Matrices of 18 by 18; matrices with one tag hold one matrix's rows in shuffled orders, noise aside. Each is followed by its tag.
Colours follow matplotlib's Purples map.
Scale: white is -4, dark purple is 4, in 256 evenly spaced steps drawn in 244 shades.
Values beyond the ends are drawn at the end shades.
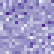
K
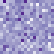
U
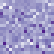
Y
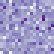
Y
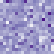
K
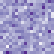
K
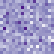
U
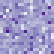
K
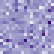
K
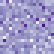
Y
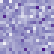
Y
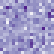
K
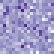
U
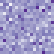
Y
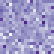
Y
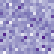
Y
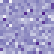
Y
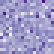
Y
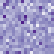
U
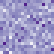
Y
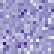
U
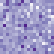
U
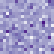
K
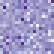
U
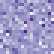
K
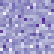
Y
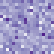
K
